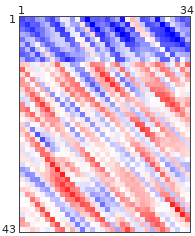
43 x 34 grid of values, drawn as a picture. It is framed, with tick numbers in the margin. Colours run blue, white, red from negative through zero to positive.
The grain runs diagonally down to the right. Overall the values sit about 50% of the way up the scale. A horizontal seam about 20% of the way down splits the table, and the bottom part is higher.
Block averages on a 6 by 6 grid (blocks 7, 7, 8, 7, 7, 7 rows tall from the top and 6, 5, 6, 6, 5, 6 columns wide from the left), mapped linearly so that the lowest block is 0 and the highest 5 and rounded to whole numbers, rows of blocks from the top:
111010
333333
433334
333343
353433
433344
